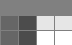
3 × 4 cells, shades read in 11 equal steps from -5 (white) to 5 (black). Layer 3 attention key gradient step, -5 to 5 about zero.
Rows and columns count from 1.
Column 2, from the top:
0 2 2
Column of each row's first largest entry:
1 2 2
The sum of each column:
2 4 -9 -9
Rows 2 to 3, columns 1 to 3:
1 2 -4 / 1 2 -5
